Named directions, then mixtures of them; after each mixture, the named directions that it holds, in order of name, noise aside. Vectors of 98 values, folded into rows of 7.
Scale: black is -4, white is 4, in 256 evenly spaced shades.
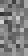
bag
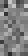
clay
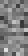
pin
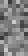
clay, pin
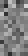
clay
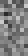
bag, clay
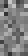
clay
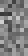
bag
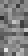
pin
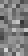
pin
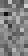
bag, clay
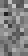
bag, clay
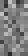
clay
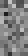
bag, clay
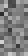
bag, clay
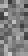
clay, pin
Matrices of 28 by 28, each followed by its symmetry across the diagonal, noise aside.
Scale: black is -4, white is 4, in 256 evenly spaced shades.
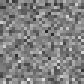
neither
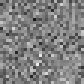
neither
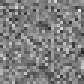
neither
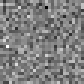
antisymmetric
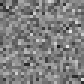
neither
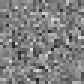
antisymmetric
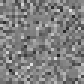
antisymmetric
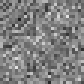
symmetric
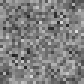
symmetric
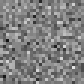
neither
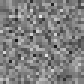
antisymmetric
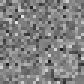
symmetric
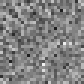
symmetric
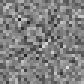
symmetric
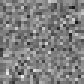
antisymmetric
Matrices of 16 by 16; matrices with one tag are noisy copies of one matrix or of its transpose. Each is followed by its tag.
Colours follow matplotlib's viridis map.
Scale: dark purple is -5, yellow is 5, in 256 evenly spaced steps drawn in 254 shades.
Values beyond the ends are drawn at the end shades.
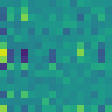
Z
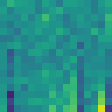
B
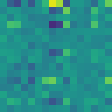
Z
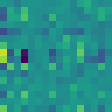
Z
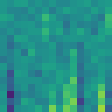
B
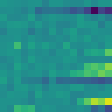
B
